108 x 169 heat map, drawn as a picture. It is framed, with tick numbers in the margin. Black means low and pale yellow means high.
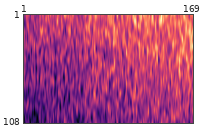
Slope: up to the top right. Ninth with the highest average: top right. Histogram: bell-shaped. Grain: streaks running down. Mirror symmetry: none. Ninth with the lowest average: bottom left.
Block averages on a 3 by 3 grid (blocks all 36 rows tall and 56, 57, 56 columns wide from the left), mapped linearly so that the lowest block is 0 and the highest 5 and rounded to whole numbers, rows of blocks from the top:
345
134
012
